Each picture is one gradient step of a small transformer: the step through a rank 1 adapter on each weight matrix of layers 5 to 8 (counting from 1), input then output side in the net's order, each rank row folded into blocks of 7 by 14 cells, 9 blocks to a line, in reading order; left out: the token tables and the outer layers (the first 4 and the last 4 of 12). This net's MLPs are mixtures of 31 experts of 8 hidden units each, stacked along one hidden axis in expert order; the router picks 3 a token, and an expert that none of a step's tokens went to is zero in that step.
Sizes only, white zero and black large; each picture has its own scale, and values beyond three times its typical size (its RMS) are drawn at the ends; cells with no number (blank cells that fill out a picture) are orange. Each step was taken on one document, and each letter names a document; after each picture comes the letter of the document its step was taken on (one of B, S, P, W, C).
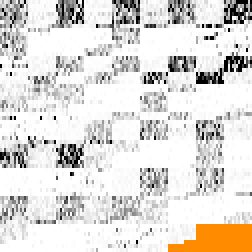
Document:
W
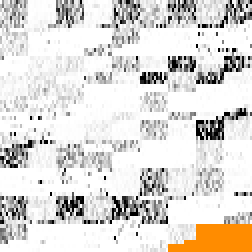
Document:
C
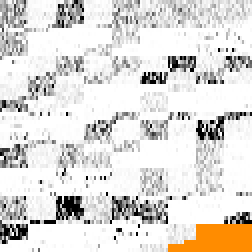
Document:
C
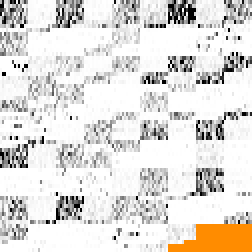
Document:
C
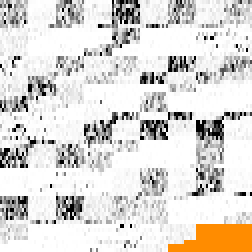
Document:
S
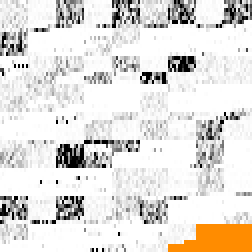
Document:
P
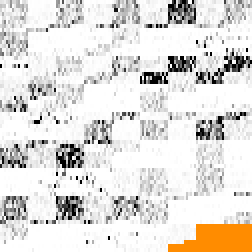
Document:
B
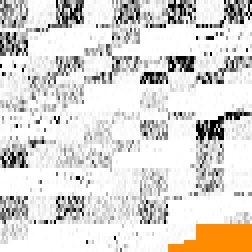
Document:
W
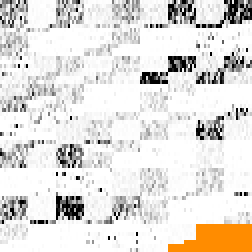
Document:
B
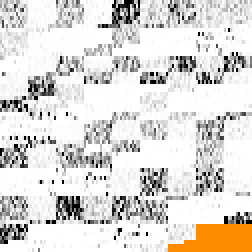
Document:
C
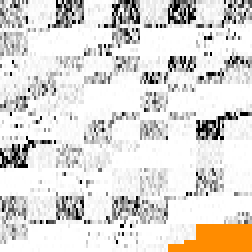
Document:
W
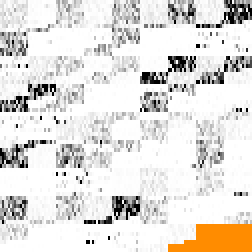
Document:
B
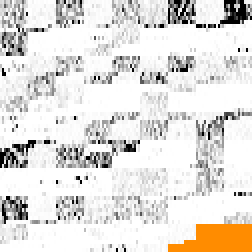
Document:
P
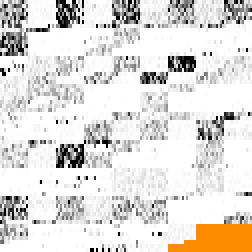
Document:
P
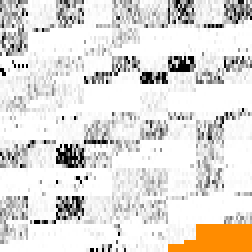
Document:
P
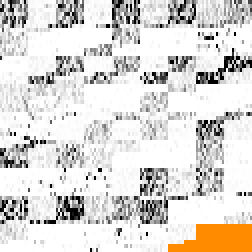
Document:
C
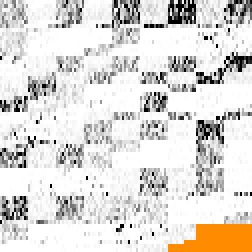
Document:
S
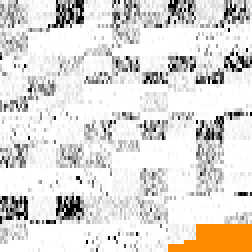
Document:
W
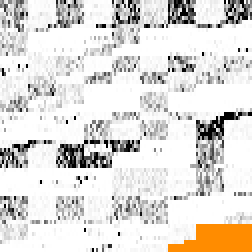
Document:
P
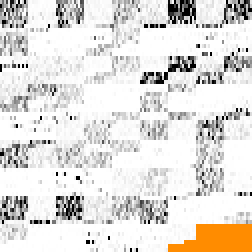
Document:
B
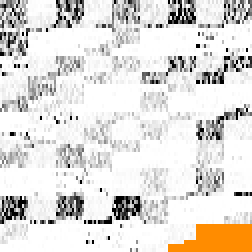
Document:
B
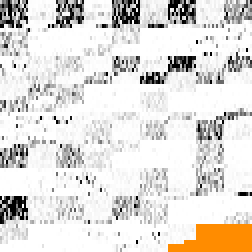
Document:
W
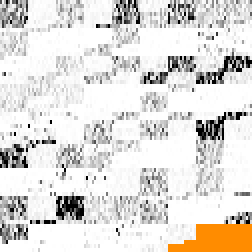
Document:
C
